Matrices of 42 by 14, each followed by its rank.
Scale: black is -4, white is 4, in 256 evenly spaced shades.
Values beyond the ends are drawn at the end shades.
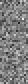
full rank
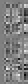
two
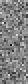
full rank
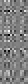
two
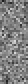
full rank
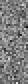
full rank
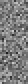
full rank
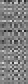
two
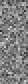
full rank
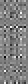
two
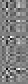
two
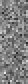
full rank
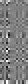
two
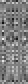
two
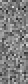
full rank
